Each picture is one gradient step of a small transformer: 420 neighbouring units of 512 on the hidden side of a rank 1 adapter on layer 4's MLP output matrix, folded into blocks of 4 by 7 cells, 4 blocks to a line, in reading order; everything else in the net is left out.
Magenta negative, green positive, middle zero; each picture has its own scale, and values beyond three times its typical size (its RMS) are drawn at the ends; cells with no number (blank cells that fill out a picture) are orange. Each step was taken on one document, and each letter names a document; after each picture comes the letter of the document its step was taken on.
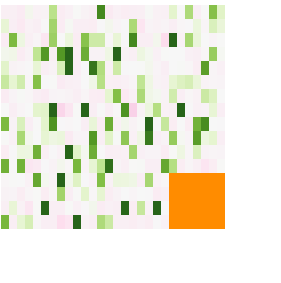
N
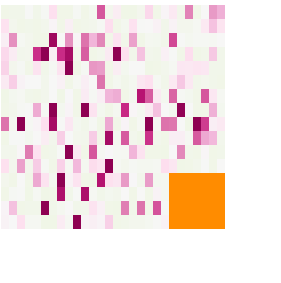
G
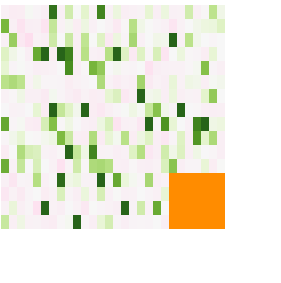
N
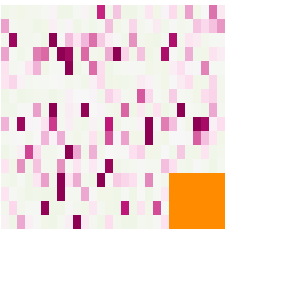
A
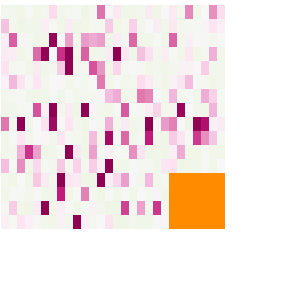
G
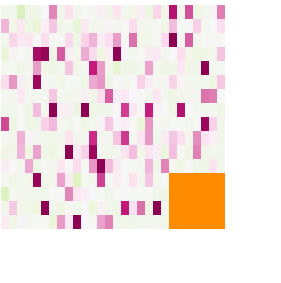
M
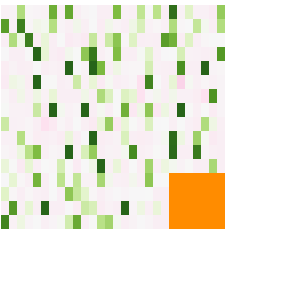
M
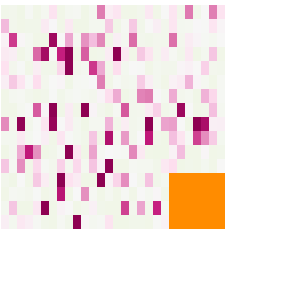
G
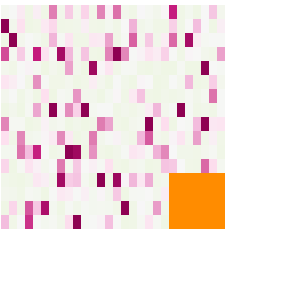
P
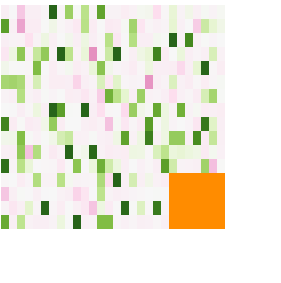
N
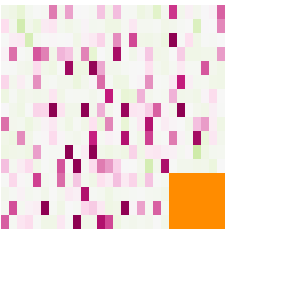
M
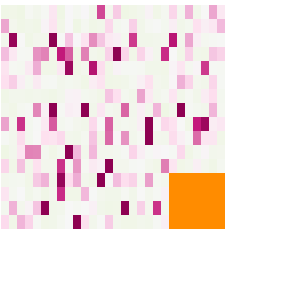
A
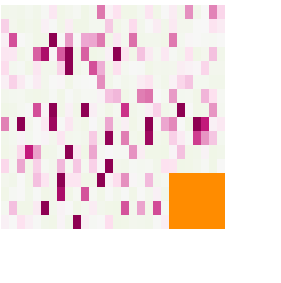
G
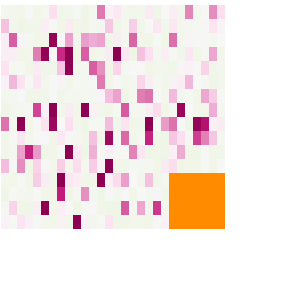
G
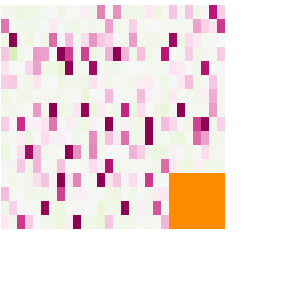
A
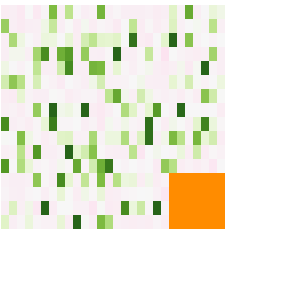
N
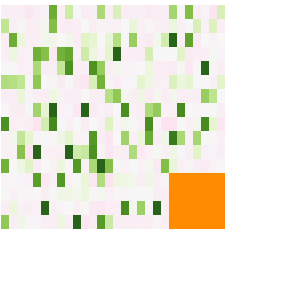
N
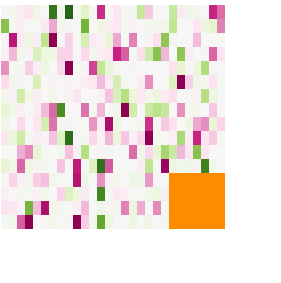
N
